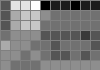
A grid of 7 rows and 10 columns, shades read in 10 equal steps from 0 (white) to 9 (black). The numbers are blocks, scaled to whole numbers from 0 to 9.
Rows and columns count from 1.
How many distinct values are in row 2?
5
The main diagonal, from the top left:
6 3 2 4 5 6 4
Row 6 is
4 4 5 4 5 6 6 5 6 5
